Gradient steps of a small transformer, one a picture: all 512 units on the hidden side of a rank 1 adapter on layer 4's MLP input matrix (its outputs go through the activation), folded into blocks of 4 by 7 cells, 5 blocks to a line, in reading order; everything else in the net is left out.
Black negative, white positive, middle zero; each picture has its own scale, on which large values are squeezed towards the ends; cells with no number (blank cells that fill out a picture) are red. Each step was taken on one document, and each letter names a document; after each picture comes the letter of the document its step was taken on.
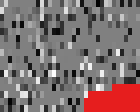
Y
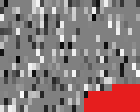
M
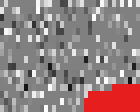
Y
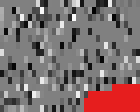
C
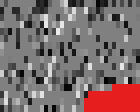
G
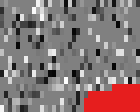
C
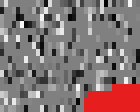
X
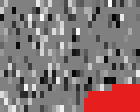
X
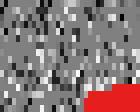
G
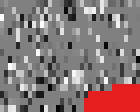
X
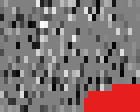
M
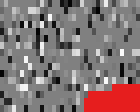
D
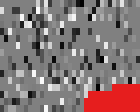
C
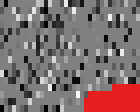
D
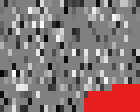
D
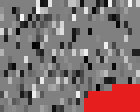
C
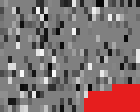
Y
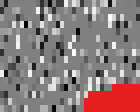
M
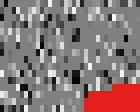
Y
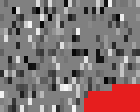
M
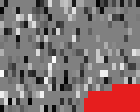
G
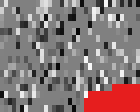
Y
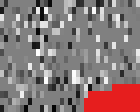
G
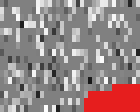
M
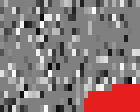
G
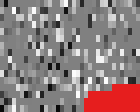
D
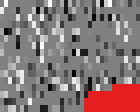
X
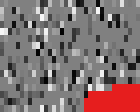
Y
